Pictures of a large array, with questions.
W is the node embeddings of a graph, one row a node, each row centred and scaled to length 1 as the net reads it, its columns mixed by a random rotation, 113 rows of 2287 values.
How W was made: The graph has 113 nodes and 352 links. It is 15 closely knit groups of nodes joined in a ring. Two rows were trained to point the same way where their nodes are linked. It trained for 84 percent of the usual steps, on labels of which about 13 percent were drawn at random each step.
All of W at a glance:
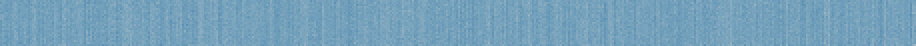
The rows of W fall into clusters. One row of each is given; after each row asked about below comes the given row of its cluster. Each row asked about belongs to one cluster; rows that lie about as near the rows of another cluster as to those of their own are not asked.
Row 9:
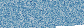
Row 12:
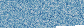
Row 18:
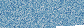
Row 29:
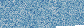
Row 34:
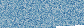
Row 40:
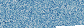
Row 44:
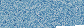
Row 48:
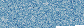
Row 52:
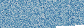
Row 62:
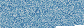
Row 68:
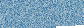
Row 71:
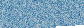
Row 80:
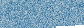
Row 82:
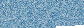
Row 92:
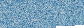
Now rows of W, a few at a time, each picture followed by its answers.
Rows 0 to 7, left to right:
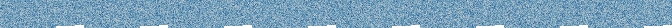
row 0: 62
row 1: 48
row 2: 40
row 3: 82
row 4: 18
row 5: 62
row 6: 48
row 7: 92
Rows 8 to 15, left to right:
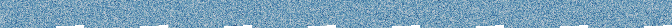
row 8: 68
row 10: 71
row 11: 18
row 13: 48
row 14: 12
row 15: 52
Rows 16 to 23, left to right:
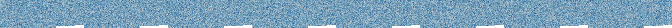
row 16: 80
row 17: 80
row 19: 34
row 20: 92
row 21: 9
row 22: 82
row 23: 52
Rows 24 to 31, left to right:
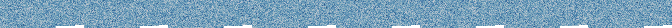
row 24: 48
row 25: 9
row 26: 71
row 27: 62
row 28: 12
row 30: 52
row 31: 82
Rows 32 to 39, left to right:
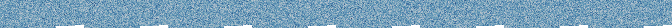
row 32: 9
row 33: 52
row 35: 80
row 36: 34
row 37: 92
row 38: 71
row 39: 48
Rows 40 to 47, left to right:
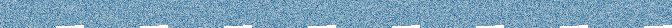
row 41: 18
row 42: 71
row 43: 40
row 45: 40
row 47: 82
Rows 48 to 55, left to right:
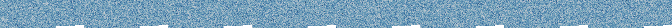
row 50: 9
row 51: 62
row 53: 71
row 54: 68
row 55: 80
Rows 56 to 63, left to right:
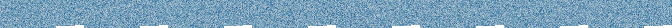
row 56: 34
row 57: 68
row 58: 44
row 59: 34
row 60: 52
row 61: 71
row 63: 44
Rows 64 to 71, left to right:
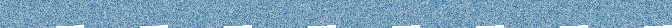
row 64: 9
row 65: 9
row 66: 29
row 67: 80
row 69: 82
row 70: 62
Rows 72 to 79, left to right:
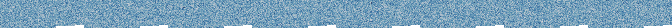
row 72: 52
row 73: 48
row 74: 34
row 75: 52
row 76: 92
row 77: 82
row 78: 29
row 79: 80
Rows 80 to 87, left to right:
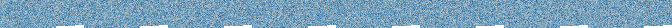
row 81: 9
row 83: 29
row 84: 18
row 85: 68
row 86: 40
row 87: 71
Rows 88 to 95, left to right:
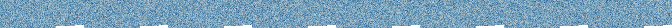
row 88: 18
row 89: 52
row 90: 18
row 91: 82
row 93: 9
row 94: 9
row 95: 12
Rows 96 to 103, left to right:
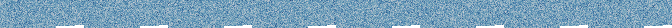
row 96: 80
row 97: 68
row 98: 40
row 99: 80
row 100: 44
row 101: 18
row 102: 80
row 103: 40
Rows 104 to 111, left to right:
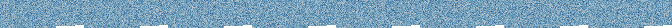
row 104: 82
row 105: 12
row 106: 12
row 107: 62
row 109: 82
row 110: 34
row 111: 44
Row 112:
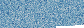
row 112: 18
